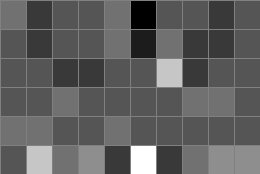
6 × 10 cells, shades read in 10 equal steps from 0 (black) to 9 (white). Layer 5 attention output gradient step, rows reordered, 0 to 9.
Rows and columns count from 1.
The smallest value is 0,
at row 1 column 6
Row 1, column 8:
3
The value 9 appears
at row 6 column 6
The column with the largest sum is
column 7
